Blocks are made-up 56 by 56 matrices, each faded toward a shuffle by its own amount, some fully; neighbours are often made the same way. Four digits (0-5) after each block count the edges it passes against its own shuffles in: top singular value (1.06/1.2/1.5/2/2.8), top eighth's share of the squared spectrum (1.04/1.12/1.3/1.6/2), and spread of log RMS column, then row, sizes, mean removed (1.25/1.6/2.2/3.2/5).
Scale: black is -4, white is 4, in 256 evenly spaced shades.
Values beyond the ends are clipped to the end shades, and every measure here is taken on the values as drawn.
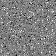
0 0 0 0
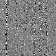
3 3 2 0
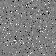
0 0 0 0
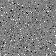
0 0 0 0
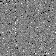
1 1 1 0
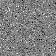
1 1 0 0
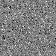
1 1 0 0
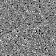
2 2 0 0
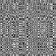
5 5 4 3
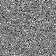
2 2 0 0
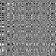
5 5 3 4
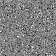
2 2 0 0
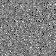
2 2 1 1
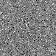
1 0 0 0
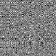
4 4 2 2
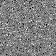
1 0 0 0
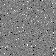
2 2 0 0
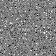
2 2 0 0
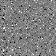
3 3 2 1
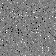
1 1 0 0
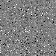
2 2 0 1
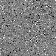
2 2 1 0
